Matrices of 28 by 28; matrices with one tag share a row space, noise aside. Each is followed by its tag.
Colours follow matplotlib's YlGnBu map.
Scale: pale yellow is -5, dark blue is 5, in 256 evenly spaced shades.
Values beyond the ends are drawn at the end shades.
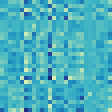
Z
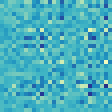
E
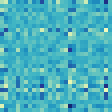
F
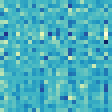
F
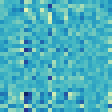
Z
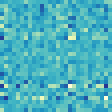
F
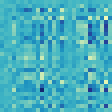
E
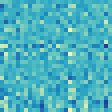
F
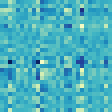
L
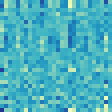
F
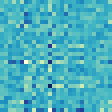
Z
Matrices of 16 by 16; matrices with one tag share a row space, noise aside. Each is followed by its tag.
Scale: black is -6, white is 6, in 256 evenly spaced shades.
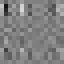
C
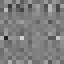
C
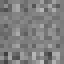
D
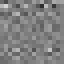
D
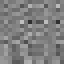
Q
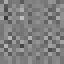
C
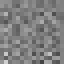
D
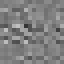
Q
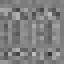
D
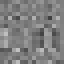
D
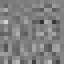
D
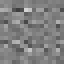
Q
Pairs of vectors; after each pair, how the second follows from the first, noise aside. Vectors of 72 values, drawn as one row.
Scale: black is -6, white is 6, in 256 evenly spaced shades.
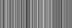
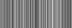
wrapped around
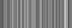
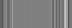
partly zeroed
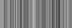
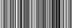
scaled up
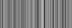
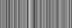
reversed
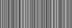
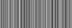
negated
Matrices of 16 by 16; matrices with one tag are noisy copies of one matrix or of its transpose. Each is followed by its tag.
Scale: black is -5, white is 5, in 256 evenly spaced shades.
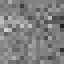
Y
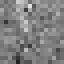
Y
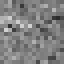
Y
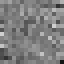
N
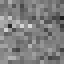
Y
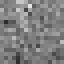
Y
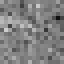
Y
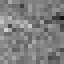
Y
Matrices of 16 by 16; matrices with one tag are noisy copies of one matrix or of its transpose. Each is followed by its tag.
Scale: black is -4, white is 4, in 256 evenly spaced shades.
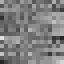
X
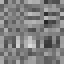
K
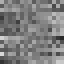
X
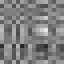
K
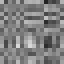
K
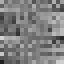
X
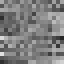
X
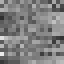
X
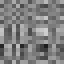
K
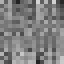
X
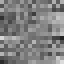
X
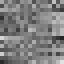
X
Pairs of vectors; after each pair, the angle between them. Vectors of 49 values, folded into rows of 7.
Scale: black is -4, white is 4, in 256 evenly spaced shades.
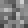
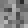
nearly opposite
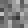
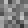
orthogonal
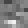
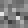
partly opposed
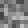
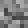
nearly opposite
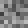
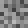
nearly parallel
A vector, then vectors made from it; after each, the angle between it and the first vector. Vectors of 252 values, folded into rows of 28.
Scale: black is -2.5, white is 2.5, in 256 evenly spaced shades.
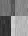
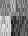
nearly opposite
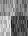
nearly opposite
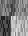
nearly parallel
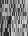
partly aligned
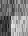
nearly parallel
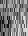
partly aligned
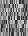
orthogonal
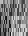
partly aligned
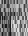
partly aligned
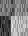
nearly parallel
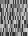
orthogonal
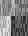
nearly opposite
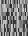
orthogonal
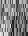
partly opposed
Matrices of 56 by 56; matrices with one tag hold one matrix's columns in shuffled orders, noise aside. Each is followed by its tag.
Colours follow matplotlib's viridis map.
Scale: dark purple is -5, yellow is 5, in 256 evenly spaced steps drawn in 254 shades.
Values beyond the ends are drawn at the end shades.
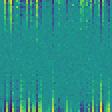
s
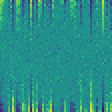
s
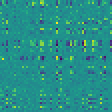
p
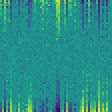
s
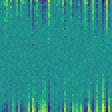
s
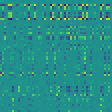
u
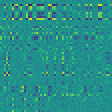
u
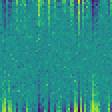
s
